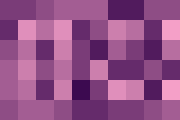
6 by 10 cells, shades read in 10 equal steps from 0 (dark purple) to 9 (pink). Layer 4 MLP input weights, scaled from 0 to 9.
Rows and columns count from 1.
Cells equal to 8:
3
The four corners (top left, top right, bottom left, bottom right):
3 4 4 5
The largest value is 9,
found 2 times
